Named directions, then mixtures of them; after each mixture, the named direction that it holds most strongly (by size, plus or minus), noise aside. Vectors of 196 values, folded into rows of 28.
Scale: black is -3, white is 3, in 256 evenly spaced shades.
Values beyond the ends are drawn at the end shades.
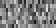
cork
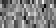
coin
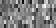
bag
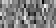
coin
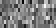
bag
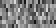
cork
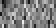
coin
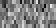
coin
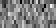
coin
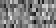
cork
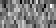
coin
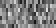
cork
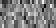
coin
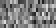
cork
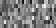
bag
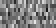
cork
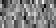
coin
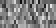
cork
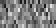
cork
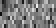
bag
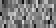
bag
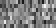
bag
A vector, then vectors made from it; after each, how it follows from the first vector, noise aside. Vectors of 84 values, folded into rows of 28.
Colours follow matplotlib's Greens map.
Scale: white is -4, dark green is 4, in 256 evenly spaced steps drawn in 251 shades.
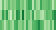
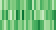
copied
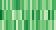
reversed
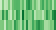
copied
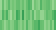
shrunk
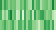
negated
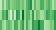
copied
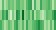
copied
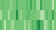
partly zeroed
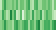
sign-scrambled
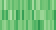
shrunk
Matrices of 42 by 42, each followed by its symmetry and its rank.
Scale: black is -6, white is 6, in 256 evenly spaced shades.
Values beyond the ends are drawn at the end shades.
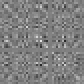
symmetric, rank three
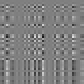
neither, rank one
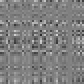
neither, rank two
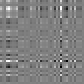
symmetric, rank one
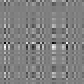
neither, rank one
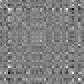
symmetric, rank three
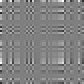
symmetric, rank one
